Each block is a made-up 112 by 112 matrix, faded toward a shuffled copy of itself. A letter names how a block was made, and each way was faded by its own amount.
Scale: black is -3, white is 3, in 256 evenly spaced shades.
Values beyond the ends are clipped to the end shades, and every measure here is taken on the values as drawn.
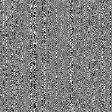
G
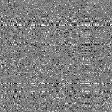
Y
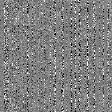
G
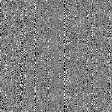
G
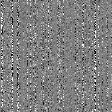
G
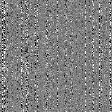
G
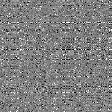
Y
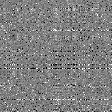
Y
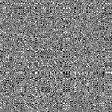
Y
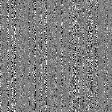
G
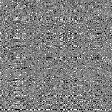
Y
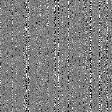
G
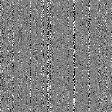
G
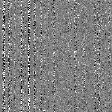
G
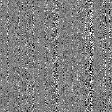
G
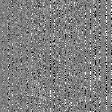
G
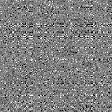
Y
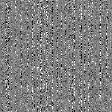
G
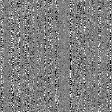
G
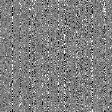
G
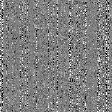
G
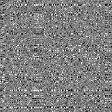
Y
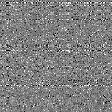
Y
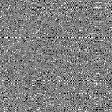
Y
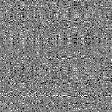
Y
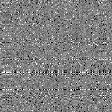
Y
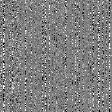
G
